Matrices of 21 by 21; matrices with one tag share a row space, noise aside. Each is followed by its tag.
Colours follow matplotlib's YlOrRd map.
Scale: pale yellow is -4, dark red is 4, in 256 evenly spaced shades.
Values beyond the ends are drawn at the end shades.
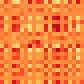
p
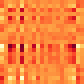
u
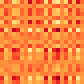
p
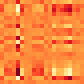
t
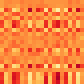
p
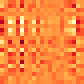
u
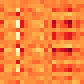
t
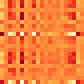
u
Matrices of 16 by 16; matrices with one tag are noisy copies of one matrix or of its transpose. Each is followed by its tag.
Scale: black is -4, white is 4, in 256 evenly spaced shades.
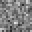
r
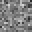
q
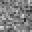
r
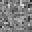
q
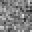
r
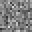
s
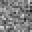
r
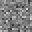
s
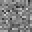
s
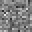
s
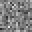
s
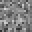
q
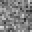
r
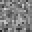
q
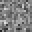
q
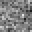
r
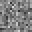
s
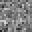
q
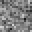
r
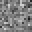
q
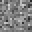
q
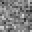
r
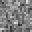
r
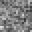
r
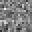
q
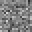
s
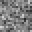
r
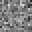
q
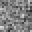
r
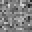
q
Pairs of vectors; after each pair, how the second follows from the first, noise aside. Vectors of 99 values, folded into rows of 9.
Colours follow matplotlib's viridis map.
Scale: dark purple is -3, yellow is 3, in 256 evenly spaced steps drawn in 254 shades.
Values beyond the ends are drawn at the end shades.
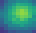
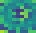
sign-scrambled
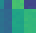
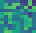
sign-scrambled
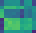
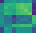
reversed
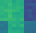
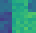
reversed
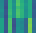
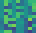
sign-scrambled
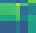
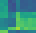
reversed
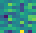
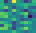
reversed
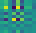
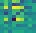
sign-scrambled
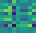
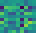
reversed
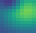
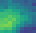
reversed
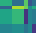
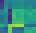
reversed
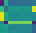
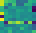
sign-scrambled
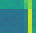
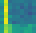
reversed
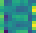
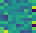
sign-scrambled
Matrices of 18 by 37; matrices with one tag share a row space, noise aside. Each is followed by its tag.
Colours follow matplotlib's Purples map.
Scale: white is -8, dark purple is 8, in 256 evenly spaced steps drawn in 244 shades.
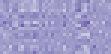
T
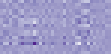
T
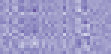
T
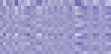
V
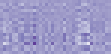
T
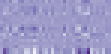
T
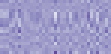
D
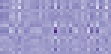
D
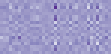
D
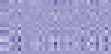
D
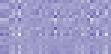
D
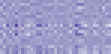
V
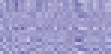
V
